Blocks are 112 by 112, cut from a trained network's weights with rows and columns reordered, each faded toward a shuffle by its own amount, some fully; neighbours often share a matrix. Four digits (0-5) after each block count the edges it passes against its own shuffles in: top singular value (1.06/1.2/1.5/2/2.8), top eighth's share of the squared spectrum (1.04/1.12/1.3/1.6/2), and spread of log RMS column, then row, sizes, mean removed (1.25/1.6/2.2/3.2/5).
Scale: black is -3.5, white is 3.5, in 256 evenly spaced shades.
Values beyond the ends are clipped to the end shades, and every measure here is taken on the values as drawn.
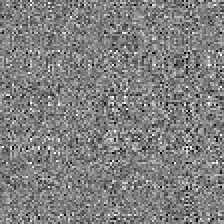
3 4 3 3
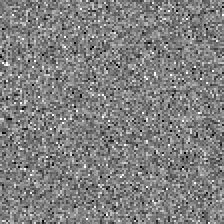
0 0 0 0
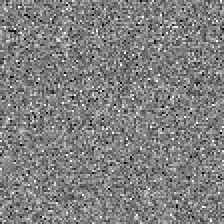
1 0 0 0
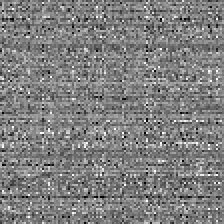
4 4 3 3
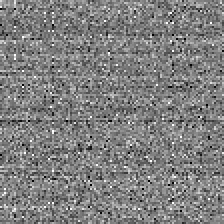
3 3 2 2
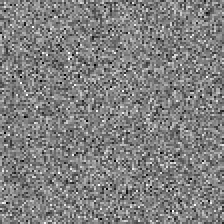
0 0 0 0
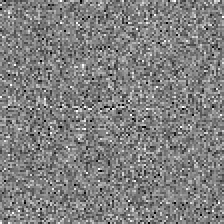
3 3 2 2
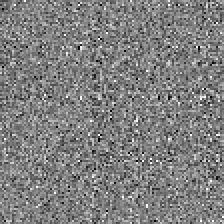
3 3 2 2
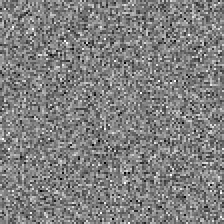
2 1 0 0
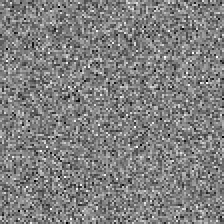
0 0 0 0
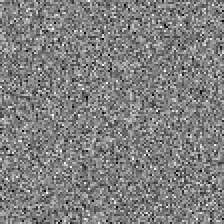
1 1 0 0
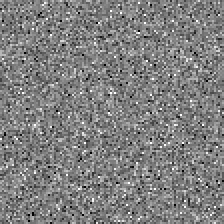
0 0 0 0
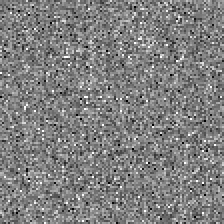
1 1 0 0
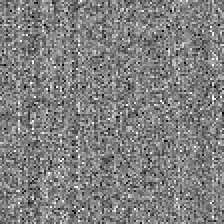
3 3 2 1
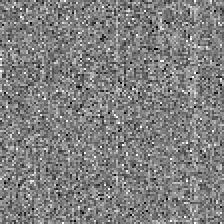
2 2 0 1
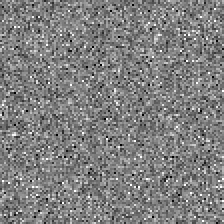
0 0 0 0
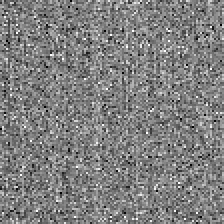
2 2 1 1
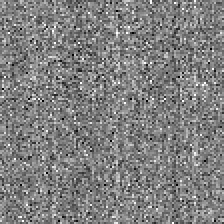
2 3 1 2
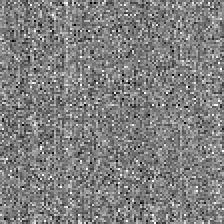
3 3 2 2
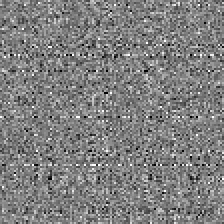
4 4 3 3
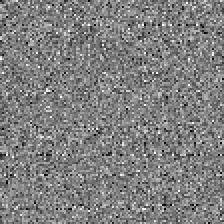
3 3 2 2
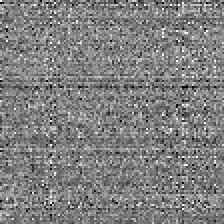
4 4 3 2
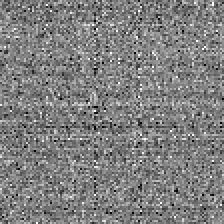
3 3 2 1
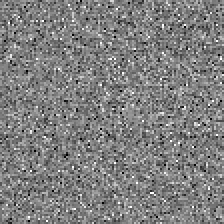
1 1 0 0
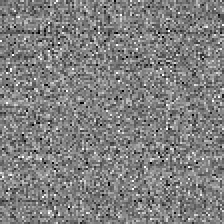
2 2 1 1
